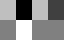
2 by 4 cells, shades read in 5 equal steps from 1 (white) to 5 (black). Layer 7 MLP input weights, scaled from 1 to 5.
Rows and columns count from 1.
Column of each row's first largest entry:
2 1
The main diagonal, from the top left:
2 1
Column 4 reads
4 3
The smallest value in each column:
2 1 2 3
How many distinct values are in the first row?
3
